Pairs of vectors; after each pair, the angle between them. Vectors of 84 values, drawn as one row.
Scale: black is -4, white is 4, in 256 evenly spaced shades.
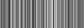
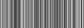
partly opposed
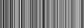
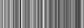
nearly opposite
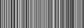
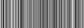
partly opposed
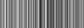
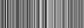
nearly opposite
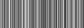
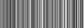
orthogonal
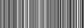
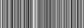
partly opposed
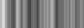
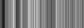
nearly opposite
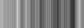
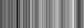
nearly opposite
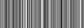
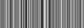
nearly opposite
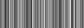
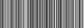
orthogonal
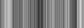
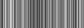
partly aligned
